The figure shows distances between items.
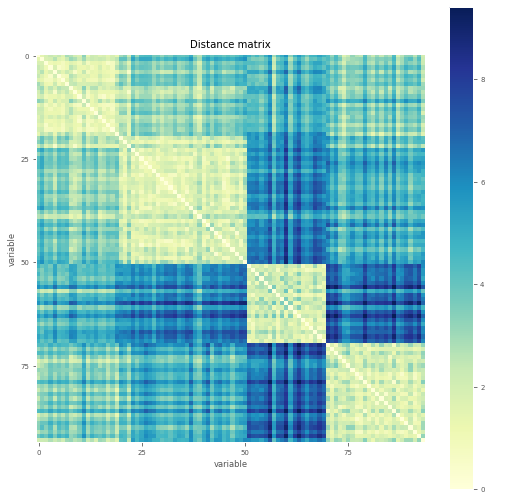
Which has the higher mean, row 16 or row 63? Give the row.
63
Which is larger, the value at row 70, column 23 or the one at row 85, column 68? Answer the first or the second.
the second
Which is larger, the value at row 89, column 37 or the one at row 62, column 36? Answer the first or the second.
the second
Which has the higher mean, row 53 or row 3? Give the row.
53
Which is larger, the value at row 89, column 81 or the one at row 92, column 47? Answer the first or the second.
the second
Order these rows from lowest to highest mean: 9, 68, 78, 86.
9, 78, 86, 68
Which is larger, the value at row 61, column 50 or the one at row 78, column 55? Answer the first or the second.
the second
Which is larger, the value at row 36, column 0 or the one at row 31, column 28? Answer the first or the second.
the first
